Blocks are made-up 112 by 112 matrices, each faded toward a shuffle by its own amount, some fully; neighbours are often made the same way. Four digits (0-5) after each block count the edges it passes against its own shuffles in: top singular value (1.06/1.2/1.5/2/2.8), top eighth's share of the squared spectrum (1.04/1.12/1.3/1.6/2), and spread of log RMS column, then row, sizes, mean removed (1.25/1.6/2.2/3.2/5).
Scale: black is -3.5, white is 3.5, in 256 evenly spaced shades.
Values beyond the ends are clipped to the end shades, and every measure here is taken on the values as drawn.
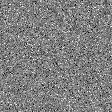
0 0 0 0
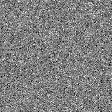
3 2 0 0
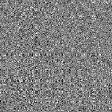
4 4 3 3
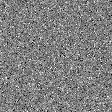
0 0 0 0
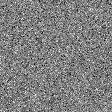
0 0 0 0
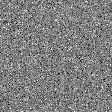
3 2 0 0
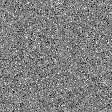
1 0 0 0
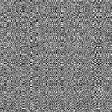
5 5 4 3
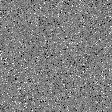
0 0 0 0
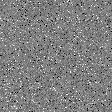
0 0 0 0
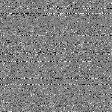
2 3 0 4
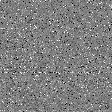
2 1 0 1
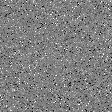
0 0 0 0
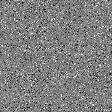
0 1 0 1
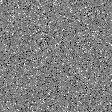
1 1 0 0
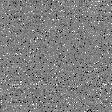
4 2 0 1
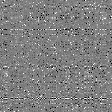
5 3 2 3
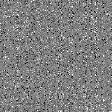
4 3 3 1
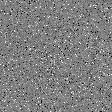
1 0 0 0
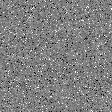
1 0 0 0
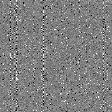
4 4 3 1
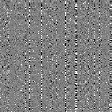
5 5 4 2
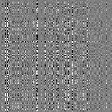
5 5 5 3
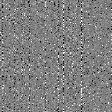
4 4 3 0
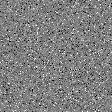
2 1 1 0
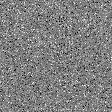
1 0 0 0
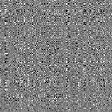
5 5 3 3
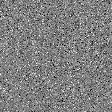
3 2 0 1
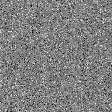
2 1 0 0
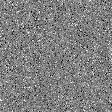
0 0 1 0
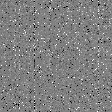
4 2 2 0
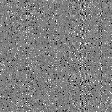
4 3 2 1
